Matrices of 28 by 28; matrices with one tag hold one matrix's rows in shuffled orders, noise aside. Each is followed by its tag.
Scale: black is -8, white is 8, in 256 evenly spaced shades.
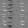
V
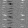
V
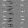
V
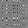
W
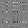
W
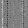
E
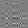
W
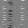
V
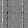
E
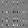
W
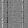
E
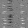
V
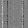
E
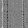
E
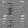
V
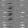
V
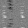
V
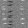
V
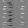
V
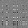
W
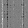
E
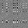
W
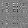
W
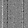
E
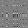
W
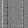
E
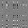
W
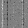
E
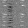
V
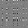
W
